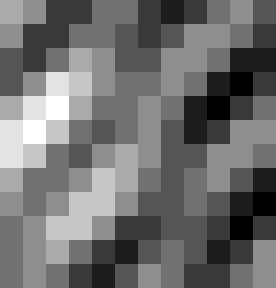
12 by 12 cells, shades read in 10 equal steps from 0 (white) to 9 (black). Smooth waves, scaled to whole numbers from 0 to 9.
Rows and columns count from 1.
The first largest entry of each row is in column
8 2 11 11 10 9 4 12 12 11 6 5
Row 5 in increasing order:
0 1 3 3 4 5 5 5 5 7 8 9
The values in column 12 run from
4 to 9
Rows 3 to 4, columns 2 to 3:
7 5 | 4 1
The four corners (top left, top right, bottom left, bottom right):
3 6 5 4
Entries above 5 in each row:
6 6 6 4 3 4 3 3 5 7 6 5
